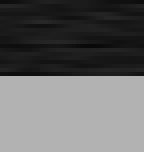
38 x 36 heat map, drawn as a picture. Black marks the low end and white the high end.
The table splits into 2 rows of 1 panel. Panel 1,1: very low, streaked across, faint in contrast. Panel 2,1: high, flat.
